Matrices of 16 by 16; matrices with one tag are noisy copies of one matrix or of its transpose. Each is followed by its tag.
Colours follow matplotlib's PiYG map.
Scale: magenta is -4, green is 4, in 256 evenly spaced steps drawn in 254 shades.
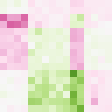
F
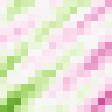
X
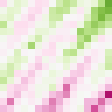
X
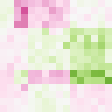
F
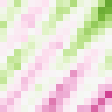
X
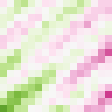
X
